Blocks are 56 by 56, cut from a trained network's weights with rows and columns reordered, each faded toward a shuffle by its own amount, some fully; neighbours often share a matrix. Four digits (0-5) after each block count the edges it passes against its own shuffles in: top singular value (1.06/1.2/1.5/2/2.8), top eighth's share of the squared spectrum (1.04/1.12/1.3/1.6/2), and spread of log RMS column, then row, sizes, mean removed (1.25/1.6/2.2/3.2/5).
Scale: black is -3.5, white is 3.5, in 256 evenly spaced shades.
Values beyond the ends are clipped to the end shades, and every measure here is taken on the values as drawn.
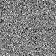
2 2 0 0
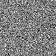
0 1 0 0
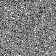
0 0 0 0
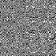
3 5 2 3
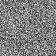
1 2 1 0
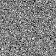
2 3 1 1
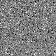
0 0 0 0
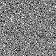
2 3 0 1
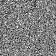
1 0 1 0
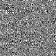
3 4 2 2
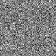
3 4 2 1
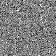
2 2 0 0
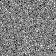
0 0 0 0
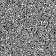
0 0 0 0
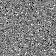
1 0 0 0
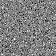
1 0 0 0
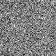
2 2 1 0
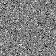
0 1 0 0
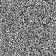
1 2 0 0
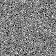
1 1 0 0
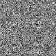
3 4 2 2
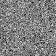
0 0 0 0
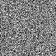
2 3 1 0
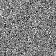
1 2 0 0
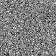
1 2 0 0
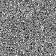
2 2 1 0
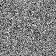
0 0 0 0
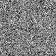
1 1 0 0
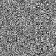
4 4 2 1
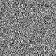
3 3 1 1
